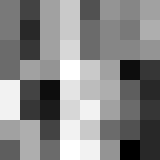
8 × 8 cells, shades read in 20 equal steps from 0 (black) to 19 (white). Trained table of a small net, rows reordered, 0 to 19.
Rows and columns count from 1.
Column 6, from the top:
11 10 10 12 13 12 8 11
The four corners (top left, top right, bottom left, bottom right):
9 12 7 3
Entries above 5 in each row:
7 7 7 6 5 5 6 6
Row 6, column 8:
4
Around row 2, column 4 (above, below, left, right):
15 16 12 8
